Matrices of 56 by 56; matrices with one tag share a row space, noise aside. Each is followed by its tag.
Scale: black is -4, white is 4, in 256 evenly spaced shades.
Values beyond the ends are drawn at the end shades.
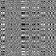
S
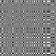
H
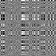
S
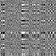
S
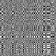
H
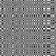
H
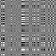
S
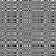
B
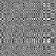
H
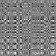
B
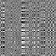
S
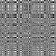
B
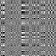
S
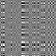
S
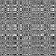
B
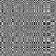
H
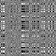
S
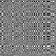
H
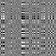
S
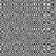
H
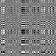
S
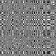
H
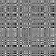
B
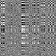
S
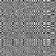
H
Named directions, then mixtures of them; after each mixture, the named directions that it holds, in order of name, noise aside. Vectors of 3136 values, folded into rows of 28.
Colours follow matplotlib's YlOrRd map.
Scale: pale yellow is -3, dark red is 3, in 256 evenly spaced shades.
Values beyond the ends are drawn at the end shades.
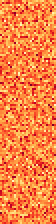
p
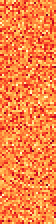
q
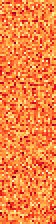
p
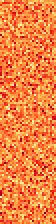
p, q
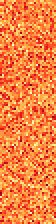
p, q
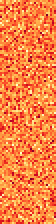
q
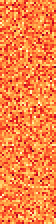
q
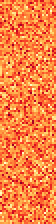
p, q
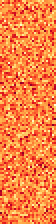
p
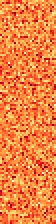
p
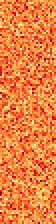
p, q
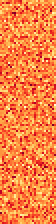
p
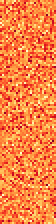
q
